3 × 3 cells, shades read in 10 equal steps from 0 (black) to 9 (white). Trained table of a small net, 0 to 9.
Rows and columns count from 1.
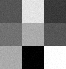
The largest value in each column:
6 8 9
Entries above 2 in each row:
2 3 2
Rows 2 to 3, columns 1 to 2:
4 6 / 6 0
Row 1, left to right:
3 8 2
